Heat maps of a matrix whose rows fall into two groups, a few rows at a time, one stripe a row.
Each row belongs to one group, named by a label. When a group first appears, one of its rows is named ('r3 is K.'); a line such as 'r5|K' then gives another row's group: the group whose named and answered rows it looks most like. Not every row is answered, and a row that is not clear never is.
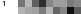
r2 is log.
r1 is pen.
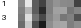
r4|pen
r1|pen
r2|pen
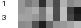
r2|log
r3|log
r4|pen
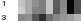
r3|pen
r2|log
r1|log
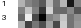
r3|pen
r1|log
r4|log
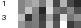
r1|log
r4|log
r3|log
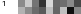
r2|log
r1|pen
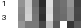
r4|log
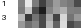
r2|pen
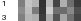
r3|log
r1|log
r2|pen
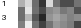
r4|pen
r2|pen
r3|pen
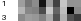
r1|log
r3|log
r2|log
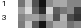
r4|pen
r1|pen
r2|pen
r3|log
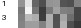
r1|pen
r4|log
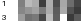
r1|log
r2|log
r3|log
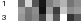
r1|pen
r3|log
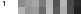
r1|log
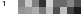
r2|log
